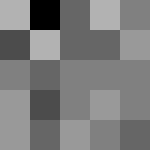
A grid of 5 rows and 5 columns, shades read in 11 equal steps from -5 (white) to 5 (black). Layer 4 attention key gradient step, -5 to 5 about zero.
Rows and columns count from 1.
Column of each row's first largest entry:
2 1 2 2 2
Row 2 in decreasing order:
2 1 1 -1 -2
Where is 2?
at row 2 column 1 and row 4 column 2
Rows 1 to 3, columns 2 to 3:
5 1 / -2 1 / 1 0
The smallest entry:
-2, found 3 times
